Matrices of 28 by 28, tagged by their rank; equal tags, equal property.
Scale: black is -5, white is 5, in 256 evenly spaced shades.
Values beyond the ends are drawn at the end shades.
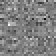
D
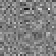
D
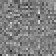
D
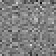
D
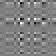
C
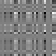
C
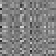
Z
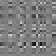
Z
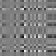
C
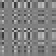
C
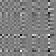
Z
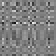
Z
